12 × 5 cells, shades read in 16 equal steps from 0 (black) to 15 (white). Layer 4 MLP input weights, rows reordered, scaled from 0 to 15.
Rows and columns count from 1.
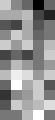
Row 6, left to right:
4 6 4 7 12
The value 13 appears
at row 8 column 3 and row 11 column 5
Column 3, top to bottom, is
6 11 10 10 12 4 9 13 10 9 10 11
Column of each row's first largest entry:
1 3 3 2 1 5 2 2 2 4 5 4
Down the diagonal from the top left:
12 10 10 6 11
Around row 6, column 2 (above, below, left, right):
9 11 4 4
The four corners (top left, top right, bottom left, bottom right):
12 6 7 7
